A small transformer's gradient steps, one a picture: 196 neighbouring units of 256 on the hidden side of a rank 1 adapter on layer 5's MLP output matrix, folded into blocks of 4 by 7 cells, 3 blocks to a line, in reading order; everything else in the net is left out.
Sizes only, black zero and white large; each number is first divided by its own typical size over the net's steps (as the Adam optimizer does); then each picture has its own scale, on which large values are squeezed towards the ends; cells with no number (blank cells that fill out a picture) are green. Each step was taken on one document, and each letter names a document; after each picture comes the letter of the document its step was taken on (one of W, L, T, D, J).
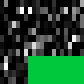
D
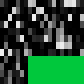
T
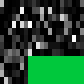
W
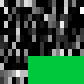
T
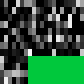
T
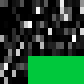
W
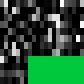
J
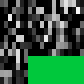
T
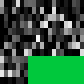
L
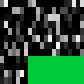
J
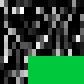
J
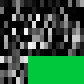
L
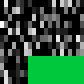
T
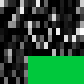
W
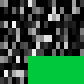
D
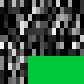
L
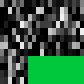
L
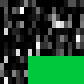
J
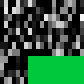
T
